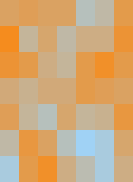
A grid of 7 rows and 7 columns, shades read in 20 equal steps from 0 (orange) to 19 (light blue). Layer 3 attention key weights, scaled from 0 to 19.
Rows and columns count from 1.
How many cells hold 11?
4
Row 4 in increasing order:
4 5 6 8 8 8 10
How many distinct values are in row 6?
7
